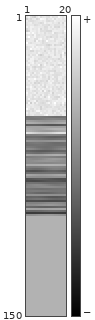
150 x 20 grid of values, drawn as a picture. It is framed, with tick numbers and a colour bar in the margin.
The table splits into 3 rows of 1 panel. Panel 1,1: very high, fine-grained, faint in contrast. Panel 2,1: middling, streaked across, strong in contrast. Panel 3,1: high, flat.
